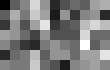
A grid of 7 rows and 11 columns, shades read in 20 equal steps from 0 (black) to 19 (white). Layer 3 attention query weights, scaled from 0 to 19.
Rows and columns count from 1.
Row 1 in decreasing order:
16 13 12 11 10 8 7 7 6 3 0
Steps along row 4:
down down down up down same same up down same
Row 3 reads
4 11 6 12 17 4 6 7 14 16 14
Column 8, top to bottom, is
8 4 7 6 8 8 10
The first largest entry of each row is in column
4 4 5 9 9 11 4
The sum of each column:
46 66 55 80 75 43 51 51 89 78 75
